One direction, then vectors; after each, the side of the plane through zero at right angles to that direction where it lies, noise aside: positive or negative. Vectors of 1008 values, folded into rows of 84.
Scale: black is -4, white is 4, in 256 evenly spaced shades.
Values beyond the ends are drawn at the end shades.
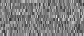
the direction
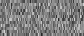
negative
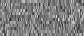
positive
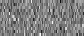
negative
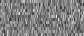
positive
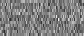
positive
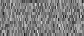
negative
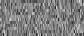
negative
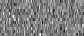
negative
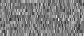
positive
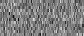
positive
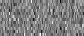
negative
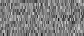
negative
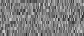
negative
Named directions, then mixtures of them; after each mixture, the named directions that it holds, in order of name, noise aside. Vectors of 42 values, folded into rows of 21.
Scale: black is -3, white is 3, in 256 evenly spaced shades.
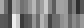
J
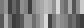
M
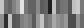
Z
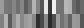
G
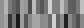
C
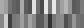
C, G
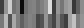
Z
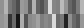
C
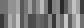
C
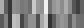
G, J, M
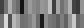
Z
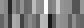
G, J, M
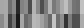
C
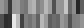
J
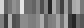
Z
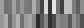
G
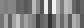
G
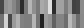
Z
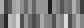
C, J, Z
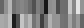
J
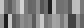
Z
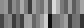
G, M, Z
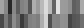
J, M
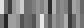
J, Z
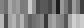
M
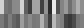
C, G, Z
